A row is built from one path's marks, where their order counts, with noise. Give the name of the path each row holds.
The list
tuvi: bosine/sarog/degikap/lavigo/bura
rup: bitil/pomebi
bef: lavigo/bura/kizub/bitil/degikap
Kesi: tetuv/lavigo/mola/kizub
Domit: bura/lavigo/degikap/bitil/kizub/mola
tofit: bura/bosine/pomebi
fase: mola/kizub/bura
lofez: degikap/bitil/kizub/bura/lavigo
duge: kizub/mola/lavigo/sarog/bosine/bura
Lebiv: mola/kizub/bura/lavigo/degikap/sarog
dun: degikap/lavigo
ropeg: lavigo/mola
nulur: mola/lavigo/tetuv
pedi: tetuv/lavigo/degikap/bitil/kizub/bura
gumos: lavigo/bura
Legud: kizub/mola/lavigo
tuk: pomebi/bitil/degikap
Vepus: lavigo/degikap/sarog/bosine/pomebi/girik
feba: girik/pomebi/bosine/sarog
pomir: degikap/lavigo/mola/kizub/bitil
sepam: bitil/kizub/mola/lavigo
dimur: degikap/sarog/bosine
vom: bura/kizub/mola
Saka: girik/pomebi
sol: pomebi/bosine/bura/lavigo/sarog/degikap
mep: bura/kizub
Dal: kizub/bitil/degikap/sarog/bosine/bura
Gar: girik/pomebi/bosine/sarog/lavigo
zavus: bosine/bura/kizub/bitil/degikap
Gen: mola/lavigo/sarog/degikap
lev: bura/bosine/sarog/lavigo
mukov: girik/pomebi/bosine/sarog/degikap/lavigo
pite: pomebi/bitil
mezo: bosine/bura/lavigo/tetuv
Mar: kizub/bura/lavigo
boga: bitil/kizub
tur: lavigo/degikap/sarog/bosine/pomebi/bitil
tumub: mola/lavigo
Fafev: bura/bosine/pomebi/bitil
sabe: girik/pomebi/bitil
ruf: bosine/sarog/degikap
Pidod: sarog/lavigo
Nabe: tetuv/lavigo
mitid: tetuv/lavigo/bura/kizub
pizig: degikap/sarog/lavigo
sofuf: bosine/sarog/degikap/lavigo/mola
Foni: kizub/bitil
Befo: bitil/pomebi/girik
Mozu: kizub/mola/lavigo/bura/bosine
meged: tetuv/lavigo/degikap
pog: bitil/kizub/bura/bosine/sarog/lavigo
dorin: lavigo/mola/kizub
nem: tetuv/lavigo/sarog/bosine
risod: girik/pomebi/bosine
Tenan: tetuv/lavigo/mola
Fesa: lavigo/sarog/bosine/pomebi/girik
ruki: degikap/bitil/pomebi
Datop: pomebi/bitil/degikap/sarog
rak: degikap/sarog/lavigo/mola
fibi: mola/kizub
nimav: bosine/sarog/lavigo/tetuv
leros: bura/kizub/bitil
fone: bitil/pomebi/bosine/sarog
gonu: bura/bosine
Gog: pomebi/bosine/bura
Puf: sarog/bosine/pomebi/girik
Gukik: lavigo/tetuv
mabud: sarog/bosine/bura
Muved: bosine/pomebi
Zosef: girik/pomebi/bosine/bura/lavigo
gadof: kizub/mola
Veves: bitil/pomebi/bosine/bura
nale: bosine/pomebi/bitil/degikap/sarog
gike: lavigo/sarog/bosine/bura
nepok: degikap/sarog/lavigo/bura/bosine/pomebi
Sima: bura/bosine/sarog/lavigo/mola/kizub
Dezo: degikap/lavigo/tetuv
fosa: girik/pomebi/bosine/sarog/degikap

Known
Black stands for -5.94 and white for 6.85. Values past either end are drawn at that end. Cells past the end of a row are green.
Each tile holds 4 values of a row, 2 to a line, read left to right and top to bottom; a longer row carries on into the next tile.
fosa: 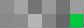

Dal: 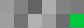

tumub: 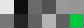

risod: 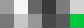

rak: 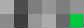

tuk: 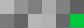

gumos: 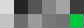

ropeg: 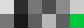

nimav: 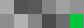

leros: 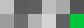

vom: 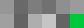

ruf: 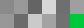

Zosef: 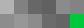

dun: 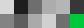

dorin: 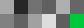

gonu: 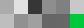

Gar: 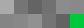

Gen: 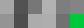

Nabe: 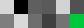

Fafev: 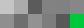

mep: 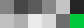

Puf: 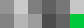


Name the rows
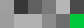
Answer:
mitid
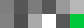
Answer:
gadof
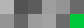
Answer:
pog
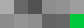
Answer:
nem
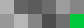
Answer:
mezo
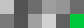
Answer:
pomir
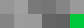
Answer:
Vepus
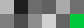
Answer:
Legud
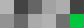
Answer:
lofez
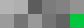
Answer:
Veves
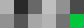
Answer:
pizig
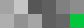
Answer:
Gog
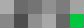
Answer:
sofuf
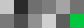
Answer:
sepam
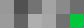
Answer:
Lebiv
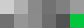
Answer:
sabe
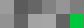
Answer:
Sima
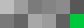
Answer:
ruki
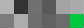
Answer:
nulur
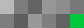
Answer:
tur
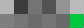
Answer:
Tenan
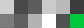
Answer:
Foni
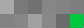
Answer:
mukov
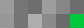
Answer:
sol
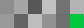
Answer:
dimur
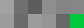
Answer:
duge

